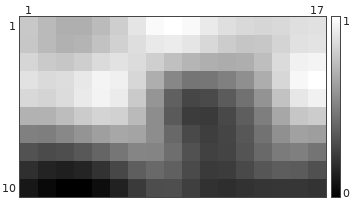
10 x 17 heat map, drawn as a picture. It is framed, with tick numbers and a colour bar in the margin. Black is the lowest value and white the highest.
There is an overall slope up to the top. The field is mottled with small blotches. No lone cell stands out from its neighbours. The ninth with the lowest average is the bottom left.
